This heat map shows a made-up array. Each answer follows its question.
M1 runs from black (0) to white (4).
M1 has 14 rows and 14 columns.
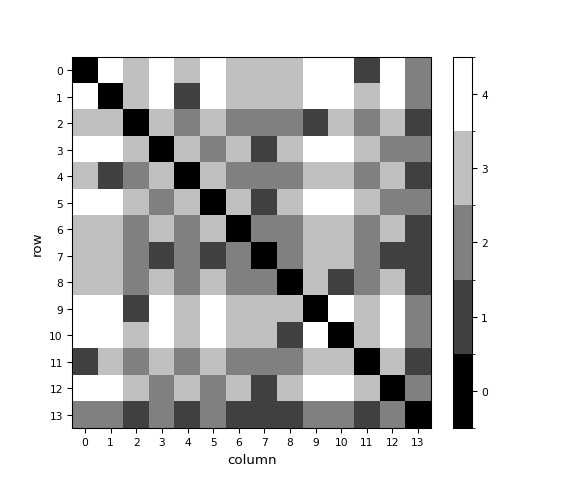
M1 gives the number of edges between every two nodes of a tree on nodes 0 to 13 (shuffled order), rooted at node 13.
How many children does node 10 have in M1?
0
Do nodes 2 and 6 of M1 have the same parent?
yes
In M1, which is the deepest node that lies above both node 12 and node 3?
7
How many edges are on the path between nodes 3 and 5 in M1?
2
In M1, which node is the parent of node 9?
2
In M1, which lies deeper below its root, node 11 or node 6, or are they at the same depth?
the same depth
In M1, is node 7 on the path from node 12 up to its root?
yes
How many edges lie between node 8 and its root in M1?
1
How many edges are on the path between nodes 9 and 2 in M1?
1
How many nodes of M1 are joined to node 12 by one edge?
1
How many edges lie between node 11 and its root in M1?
1
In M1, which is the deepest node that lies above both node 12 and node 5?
7
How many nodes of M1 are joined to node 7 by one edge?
4
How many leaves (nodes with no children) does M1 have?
8
